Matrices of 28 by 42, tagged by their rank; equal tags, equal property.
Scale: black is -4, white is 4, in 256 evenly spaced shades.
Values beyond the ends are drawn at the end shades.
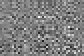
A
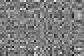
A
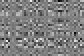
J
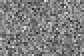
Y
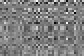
J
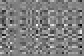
J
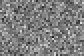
Y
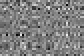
A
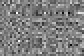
A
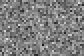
Y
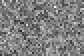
Y
